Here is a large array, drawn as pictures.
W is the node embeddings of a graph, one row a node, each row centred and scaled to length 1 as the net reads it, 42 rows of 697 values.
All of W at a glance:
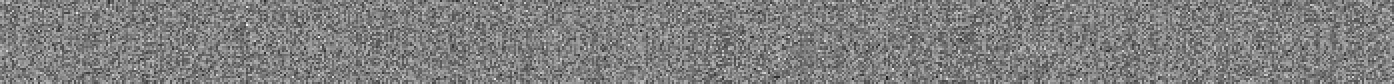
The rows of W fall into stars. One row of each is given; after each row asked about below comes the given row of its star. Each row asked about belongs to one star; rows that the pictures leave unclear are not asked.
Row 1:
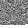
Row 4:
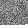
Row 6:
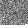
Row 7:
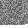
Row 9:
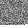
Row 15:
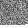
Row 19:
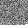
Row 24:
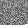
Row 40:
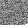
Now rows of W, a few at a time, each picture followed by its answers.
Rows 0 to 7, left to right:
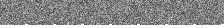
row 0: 7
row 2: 40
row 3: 15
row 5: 9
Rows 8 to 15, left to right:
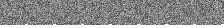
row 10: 1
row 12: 15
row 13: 19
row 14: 40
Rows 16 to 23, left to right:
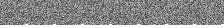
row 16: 40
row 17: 19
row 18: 1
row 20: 19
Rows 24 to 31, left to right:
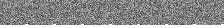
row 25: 40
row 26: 40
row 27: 7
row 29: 4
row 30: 24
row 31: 19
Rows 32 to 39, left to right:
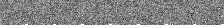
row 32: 6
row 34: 7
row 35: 1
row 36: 19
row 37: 1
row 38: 9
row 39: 24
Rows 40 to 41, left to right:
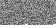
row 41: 4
